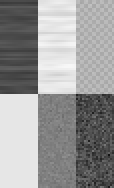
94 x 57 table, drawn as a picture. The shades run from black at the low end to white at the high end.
It is made of 2 by 3 panels. Panel 1,1: low, streaked across, faint in contrast. Panel 1,2: very high, streaked across, faint in contrast. Panel 1,3: high, checkered, faint in contrast. Panel 2,1: very high, flat. Panel 2,2: middling, fine-grained, faint in contrast. Panel 2,3: low, fine-grained.
